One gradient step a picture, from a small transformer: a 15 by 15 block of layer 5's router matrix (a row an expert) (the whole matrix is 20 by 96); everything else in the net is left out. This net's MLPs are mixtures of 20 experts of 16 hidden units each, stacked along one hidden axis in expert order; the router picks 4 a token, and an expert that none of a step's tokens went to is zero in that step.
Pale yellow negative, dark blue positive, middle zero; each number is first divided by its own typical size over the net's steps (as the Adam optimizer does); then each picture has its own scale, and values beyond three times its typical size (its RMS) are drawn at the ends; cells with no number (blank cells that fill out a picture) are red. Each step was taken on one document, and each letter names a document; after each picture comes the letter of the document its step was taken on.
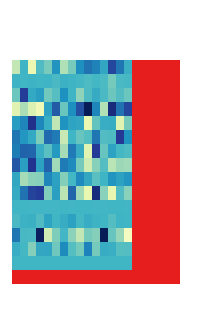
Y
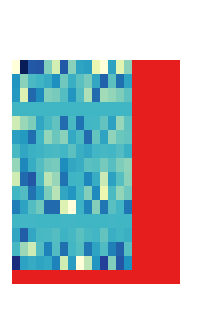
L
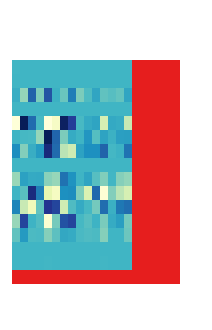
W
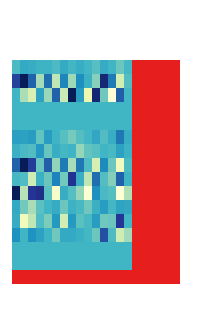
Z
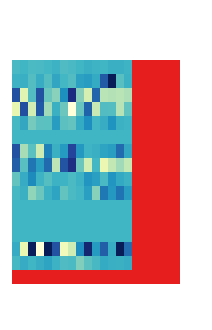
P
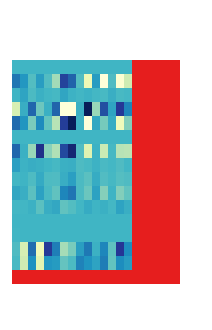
P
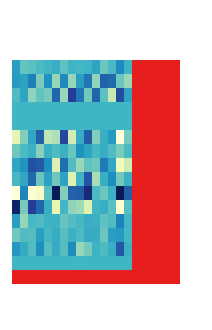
Z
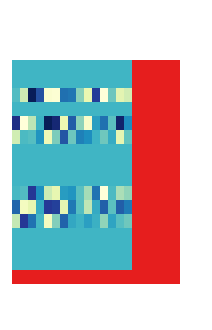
L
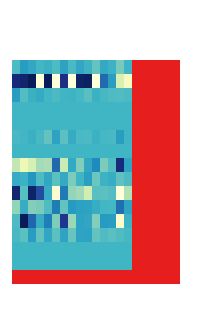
Z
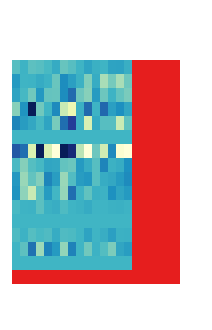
P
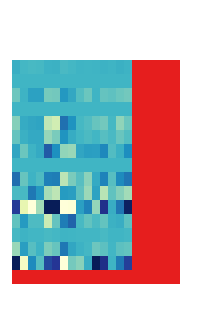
W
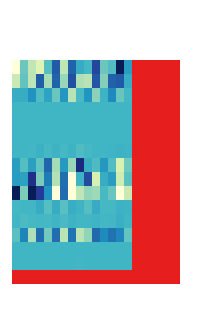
Z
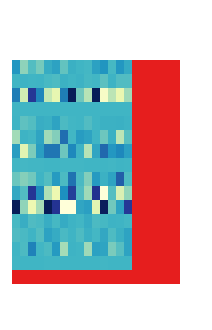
L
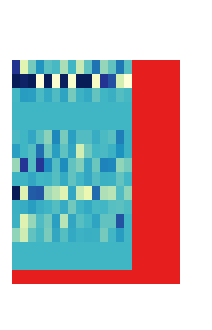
Z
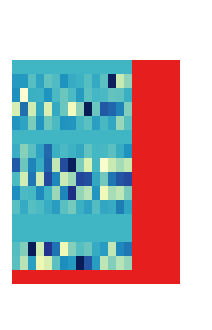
P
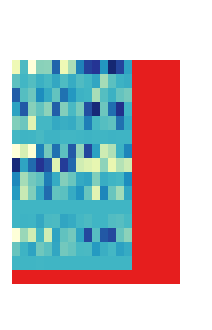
Y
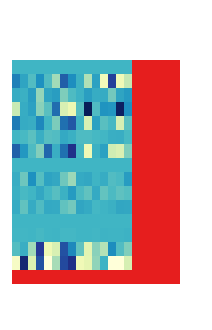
P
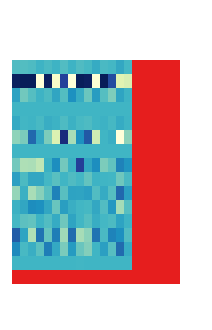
Z
